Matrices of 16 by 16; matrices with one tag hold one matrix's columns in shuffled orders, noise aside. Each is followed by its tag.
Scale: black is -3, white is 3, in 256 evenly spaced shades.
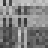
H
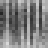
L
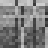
H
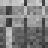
H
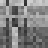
H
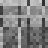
H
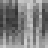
L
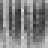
L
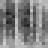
L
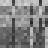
H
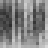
L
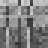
H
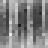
L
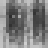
L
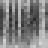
L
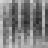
L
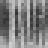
L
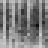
L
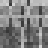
H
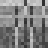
H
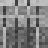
H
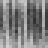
L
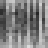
L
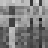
H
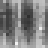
L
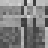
H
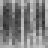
L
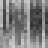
L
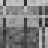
H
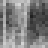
L
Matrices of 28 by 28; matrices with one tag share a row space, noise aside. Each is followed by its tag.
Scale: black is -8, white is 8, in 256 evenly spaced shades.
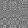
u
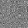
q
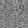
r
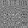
u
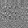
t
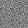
q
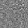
r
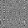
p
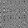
p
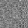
r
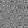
q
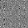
p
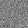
q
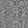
r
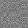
u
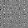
p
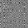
p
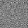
q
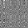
p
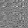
r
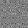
u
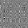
p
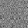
q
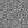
r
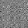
q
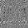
p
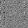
p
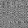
q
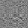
r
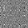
p
